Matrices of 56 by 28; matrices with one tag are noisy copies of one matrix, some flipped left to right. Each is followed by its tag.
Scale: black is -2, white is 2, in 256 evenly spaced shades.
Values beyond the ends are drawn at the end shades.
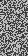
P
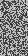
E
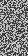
P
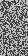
E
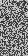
E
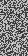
P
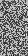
E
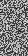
P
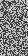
E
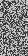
E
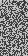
E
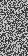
P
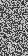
P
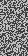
P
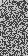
E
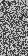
E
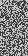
E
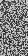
E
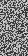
P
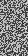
P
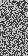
E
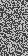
P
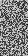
E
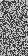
E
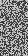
E
